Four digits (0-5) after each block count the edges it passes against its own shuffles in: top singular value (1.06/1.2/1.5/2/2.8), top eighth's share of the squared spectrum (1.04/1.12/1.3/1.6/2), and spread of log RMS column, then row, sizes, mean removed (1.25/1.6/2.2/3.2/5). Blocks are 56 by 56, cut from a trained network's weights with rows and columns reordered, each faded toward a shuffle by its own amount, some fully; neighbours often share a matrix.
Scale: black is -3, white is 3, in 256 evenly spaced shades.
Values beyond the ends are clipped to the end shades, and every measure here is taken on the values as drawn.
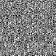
3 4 1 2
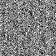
2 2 0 1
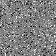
2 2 0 1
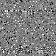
2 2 0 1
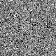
1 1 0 0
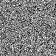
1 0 0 0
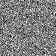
0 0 0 0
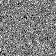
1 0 0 0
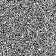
0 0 0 0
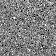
0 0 0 0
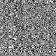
2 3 1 2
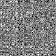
3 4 1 2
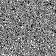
0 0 0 0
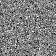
0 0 0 0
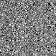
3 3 1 2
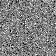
0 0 0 0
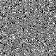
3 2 0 2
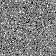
0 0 0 0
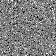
0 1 0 0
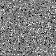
2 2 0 1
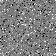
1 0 0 0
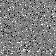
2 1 0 0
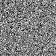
1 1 0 0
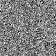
1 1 0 0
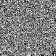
2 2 0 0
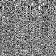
3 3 0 2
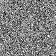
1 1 0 0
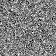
1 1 0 0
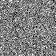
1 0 0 0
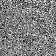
2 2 0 1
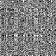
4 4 1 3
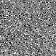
3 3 0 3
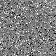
1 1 0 0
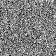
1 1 0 0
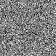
2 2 0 0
